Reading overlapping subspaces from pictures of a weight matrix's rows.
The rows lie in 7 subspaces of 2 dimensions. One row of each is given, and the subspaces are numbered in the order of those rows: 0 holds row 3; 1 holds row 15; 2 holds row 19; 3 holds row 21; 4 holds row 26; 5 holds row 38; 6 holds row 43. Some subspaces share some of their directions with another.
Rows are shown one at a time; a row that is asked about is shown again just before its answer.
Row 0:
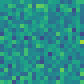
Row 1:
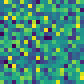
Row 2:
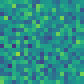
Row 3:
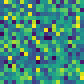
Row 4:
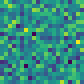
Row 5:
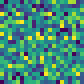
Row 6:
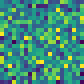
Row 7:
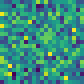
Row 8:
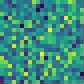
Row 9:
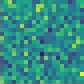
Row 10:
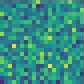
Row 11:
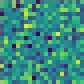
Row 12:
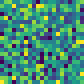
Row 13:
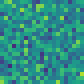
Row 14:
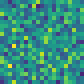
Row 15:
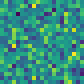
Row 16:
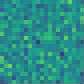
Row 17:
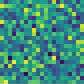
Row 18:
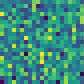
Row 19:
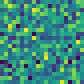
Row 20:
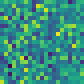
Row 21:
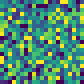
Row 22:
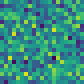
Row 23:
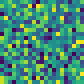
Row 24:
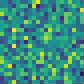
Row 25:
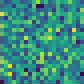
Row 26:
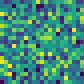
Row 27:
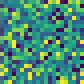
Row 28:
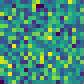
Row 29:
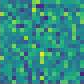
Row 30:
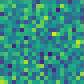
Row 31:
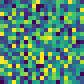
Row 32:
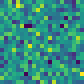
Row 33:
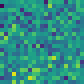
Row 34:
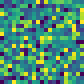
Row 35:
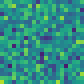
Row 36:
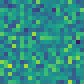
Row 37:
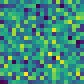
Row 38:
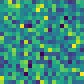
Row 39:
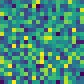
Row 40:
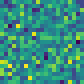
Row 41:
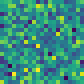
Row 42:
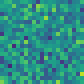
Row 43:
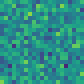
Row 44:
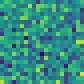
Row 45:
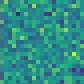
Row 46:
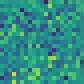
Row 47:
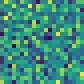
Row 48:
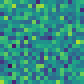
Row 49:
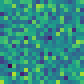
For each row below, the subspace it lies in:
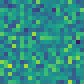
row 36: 2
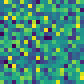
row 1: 0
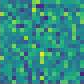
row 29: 2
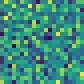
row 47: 0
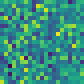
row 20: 6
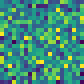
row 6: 3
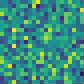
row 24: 1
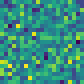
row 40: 2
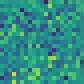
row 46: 4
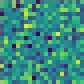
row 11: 5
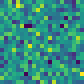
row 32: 5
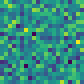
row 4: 2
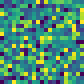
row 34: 6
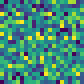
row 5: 1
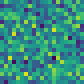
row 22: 0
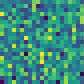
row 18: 2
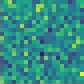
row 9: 5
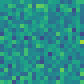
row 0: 3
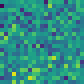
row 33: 4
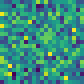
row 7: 4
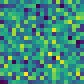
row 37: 0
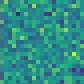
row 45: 1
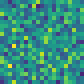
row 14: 1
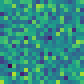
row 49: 4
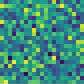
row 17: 0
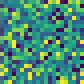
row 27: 3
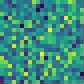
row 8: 5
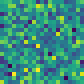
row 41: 4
